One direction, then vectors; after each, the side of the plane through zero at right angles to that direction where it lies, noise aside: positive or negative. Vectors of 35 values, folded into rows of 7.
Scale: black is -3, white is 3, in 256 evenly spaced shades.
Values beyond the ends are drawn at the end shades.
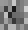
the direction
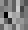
negative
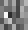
positive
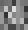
negative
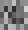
positive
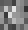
negative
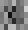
positive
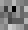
positive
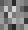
negative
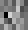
negative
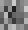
positive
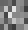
negative
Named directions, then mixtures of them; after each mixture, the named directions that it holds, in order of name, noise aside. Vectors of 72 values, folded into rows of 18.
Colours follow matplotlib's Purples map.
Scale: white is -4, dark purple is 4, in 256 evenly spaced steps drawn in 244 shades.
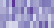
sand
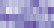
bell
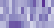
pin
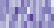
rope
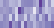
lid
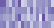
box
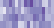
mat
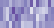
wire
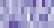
pin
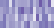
box, lid, sand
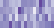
lid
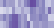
bell, mat, pin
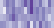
mat, sand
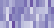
wire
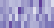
lid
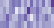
rope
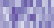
mat, rope, wire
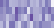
box, rope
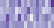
rope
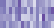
box
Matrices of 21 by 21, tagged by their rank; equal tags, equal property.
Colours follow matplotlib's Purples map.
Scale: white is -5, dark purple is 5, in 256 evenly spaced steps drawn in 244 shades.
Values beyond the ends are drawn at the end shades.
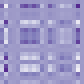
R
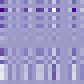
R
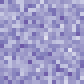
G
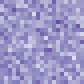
G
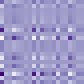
R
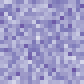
G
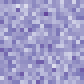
G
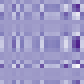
R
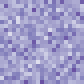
G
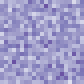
G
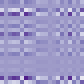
R
